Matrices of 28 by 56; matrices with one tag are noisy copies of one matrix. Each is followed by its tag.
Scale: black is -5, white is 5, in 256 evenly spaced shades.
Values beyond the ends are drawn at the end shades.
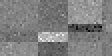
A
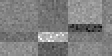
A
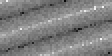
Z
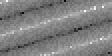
Z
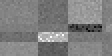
A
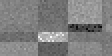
A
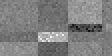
A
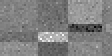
A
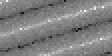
Z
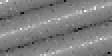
Z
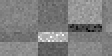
A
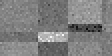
A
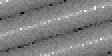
Z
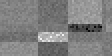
A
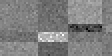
A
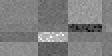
A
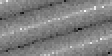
Z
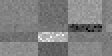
A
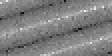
Z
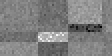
A
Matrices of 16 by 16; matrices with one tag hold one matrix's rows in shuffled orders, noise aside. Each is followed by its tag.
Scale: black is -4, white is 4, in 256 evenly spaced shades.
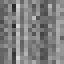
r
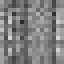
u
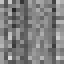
u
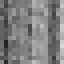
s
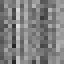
r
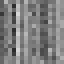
r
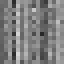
r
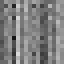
r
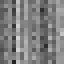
r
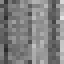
s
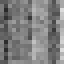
s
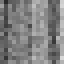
s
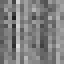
r
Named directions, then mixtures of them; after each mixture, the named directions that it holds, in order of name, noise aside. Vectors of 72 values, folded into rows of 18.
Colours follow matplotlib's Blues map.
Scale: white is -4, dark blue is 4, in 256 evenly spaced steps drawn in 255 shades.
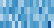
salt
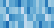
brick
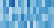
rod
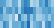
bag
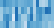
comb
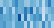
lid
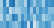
rod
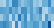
lid, salt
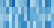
bag, rod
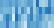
comb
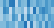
lid, rod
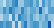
salt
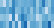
comb, salt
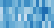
comb, lid
